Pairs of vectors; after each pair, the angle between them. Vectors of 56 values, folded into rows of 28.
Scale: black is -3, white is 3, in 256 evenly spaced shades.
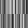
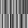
orthogonal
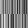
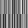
orthogonal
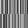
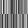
partly opposed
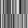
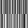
orthogonal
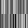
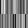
nearly parallel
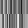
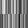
orthogonal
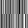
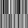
partly aligned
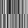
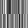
nearly parallel
